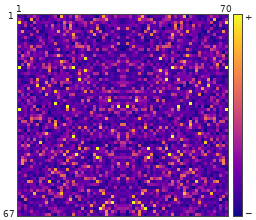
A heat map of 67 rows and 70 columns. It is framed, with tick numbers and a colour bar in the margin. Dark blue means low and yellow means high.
Mirror symmetry: left to right. Seam: none. Average level on the scale: 20%. Histogram: skewed, a long tail of high values. Odd rows or columns: none. Slope: none.
